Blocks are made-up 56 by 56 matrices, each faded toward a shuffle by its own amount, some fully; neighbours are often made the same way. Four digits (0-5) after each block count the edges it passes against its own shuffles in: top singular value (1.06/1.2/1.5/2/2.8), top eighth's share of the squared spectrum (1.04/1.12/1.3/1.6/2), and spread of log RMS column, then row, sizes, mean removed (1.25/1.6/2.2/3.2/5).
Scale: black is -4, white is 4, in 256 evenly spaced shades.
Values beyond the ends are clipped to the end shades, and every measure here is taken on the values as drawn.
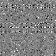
3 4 0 2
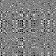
5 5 3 3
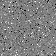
0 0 0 0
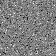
0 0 0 0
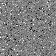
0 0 0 0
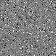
0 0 0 0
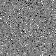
1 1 0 0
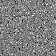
0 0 0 0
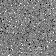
0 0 0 0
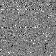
2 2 0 2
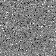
0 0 0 0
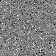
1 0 0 0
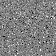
0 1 0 1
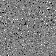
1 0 0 0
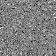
1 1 0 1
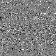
2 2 0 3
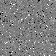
2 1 0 0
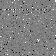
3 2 0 1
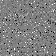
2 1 0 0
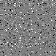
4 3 0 2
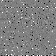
3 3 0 1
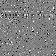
3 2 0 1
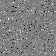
2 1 0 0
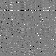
4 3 0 1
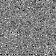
1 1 0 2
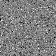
1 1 0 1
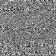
1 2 0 3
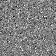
0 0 0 1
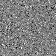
0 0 0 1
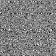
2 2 0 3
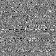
2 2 0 3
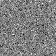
0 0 0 1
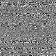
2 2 0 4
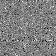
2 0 0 1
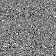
0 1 0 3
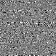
1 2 0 3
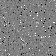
1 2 0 0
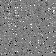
3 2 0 0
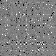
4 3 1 1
